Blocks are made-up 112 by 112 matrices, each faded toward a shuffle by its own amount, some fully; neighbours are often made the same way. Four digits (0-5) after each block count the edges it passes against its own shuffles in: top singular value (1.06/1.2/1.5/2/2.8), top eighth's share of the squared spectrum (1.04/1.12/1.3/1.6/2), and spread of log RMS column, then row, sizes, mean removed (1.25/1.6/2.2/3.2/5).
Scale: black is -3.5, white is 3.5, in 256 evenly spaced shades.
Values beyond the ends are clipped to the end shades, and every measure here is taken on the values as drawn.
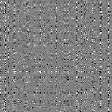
5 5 4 3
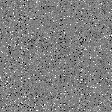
3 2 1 1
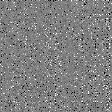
4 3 2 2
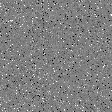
2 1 0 0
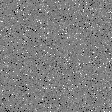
1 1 0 0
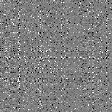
4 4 3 2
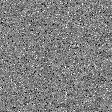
0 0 0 0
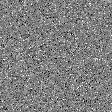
0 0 0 0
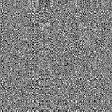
5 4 3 3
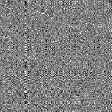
5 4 3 3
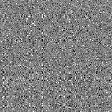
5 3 2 2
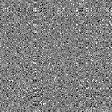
5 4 3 3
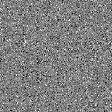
4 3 2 1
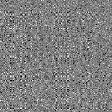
5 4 3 3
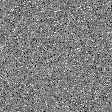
0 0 0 0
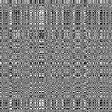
5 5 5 4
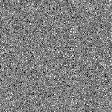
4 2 1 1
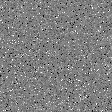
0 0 0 0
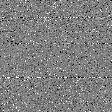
2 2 0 2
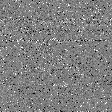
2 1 0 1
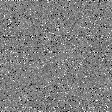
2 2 0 2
